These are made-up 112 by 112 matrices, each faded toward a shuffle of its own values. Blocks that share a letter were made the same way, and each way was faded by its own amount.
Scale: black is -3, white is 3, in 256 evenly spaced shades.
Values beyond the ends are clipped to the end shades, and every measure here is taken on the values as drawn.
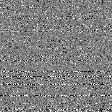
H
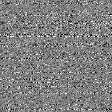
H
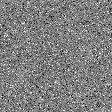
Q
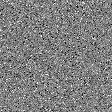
Q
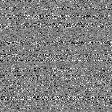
H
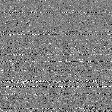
H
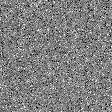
Q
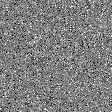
Q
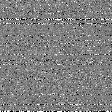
H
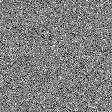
Q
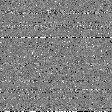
H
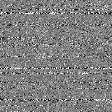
H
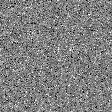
Q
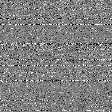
H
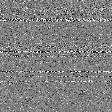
H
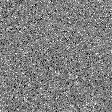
Q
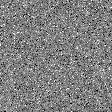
Q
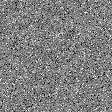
Q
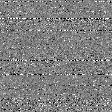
H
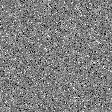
Q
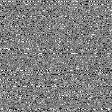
H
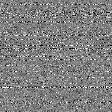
H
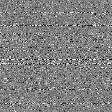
H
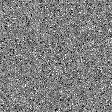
Q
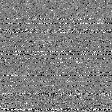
H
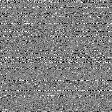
H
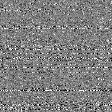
H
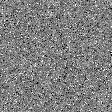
Q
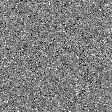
Q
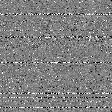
H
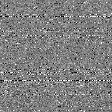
H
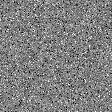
Q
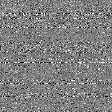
H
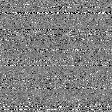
H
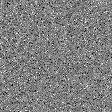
Q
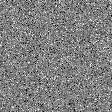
Q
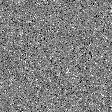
Q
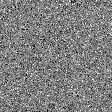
Q
